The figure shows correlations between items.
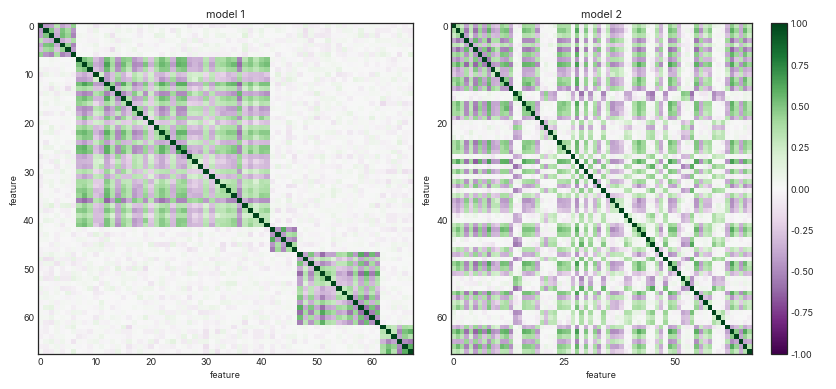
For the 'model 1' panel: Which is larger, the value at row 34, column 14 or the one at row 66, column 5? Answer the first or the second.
the second
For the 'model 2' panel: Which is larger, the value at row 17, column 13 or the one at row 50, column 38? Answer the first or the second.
the second
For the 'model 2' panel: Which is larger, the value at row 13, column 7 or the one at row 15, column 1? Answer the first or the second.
the first
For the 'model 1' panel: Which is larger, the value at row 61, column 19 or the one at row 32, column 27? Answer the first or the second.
the first
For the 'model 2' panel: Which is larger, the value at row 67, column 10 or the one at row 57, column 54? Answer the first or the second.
the second
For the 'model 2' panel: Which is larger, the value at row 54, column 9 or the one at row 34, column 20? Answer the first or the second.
the second
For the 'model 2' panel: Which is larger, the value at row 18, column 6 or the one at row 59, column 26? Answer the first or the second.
the first
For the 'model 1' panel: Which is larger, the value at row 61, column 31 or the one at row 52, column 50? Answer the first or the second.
the second
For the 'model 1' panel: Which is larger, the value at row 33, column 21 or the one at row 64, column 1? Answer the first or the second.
the first
